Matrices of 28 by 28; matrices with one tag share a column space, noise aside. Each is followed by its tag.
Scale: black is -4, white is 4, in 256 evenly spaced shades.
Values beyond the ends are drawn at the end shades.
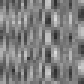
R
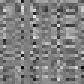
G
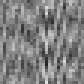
R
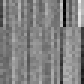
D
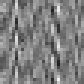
R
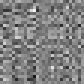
G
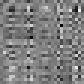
G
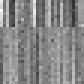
D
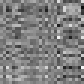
G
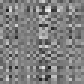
G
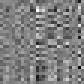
G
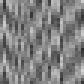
R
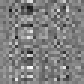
G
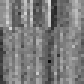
D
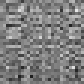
G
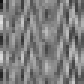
R
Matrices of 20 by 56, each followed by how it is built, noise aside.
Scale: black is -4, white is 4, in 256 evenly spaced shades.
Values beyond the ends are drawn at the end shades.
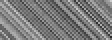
Toeplitz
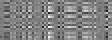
low rank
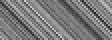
Toeplitz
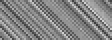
Toeplitz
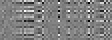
low rank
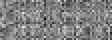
low rank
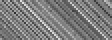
Toeplitz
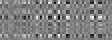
low rank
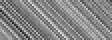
Toeplitz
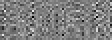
low rank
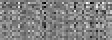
low rank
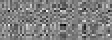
low rank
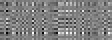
low rank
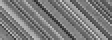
Toeplitz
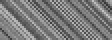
Toeplitz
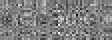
low rank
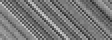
Toeplitz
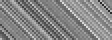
Toeplitz
